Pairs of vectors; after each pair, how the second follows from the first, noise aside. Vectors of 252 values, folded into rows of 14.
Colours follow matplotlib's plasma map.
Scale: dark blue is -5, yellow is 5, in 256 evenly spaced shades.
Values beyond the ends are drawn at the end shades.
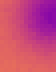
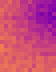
copied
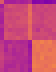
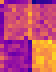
scaled up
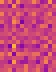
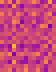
copied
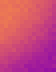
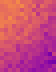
copied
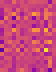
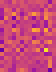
copied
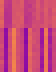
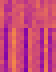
copied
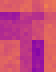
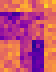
scaled up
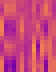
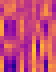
scaled up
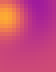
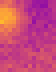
copied
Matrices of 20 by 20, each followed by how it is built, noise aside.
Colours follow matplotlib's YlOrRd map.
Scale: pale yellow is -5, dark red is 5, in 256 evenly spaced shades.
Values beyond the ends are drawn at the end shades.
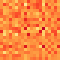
low rank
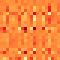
low rank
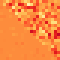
upper triangular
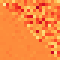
upper triangular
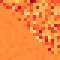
upper triangular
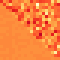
upper triangular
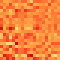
low rank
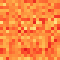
low rank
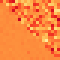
upper triangular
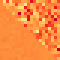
upper triangular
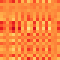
low rank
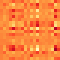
low rank
